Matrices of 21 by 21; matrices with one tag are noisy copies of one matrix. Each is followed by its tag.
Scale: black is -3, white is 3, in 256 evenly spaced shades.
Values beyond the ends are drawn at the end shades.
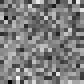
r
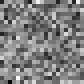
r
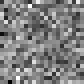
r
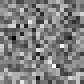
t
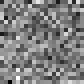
r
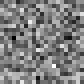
t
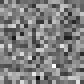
t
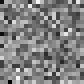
r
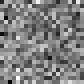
r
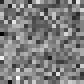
r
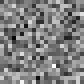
t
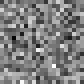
t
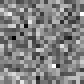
t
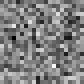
t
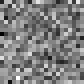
r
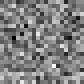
t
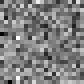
r
